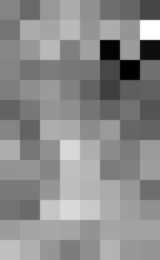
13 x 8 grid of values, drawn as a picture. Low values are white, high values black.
Ninth with the highest average: top right. Odd patch: rougher, in the top right. Roughest part: top right. Calmest part: bottom right. Mirror symmetry: none.
